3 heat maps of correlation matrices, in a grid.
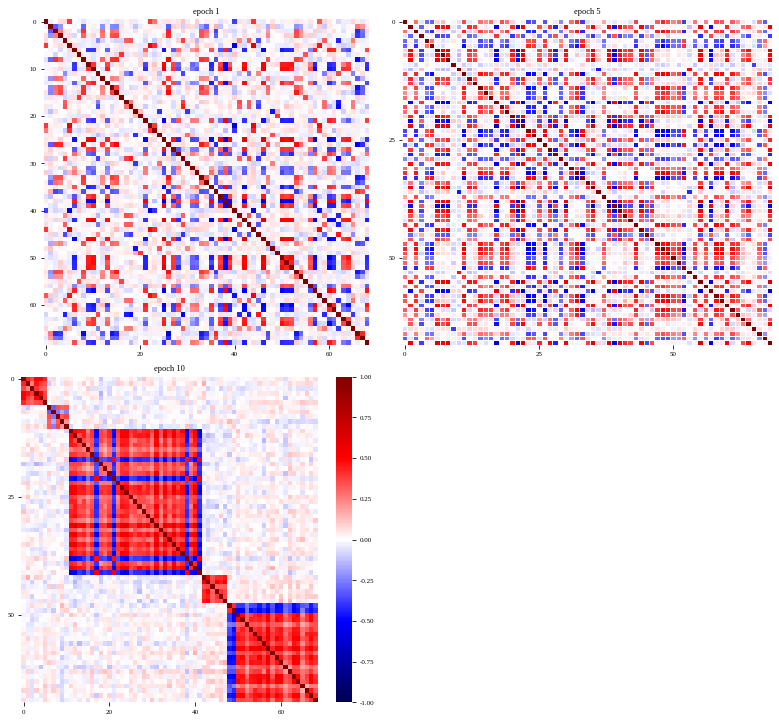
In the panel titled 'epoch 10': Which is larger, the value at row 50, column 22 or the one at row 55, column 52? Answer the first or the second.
the second
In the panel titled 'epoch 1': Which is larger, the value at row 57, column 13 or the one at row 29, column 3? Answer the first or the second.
the second
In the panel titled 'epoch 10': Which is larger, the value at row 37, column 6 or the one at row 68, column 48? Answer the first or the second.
the first
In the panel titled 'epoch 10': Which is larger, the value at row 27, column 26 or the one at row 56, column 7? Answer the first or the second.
the first
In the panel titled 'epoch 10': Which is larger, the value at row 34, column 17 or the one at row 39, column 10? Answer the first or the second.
the second
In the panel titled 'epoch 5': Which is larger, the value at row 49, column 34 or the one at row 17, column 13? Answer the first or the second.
the first
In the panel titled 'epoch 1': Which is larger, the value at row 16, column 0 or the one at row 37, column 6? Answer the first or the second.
the first
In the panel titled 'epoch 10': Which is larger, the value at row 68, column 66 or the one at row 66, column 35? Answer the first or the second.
the first
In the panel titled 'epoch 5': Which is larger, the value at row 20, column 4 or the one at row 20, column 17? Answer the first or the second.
the first
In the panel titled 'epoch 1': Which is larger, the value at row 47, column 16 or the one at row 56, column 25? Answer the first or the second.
the second
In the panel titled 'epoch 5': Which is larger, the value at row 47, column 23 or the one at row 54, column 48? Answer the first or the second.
the second
